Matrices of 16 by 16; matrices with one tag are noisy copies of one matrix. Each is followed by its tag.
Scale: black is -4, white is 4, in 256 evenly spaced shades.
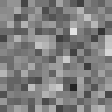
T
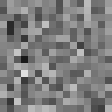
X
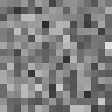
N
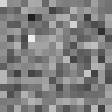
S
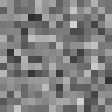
S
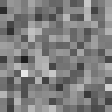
X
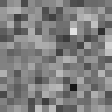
T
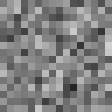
T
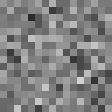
S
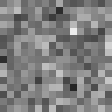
T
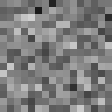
N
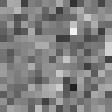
T
